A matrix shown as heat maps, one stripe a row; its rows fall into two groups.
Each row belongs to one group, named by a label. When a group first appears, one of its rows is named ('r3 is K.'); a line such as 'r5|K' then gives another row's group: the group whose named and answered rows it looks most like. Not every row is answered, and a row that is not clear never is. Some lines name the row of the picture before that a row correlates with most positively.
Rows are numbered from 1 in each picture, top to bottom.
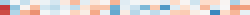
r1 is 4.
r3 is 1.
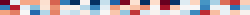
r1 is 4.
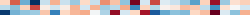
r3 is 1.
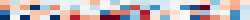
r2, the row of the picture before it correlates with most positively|1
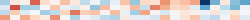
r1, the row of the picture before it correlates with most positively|3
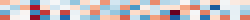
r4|4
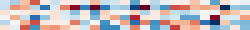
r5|1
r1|1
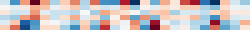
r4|1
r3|4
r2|1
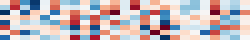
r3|4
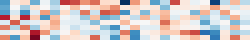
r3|4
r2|4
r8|1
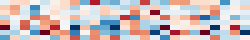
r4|1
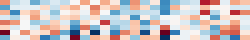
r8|4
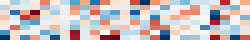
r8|4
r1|4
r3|1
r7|4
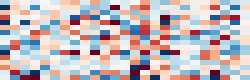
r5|4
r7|1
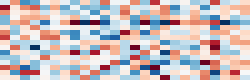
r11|4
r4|1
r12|4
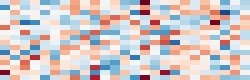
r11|4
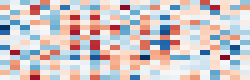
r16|1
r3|1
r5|1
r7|4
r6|4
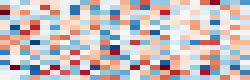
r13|4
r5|1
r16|4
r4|4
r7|1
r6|1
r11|4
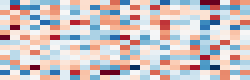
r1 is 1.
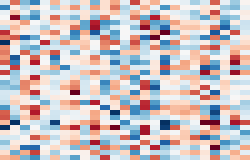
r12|1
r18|1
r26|4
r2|4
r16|1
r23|1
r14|1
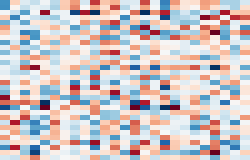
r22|4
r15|4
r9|4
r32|1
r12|1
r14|1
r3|4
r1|4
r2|4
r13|4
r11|4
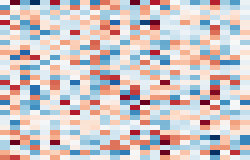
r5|1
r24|1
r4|1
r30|4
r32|1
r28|1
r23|4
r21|4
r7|4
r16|4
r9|4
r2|4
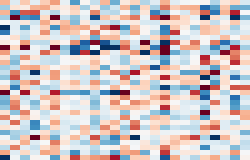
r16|1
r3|1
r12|1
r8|4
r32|4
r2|1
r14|1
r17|1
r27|4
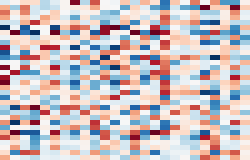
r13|4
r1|4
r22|1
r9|1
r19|1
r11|4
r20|4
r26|4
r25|1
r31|1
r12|1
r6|4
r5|1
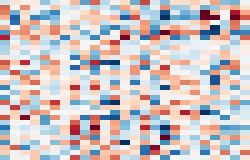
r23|1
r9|4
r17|1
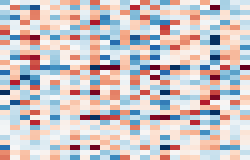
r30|4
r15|4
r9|1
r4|1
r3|1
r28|4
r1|4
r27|1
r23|1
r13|1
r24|4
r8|1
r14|4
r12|1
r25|1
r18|1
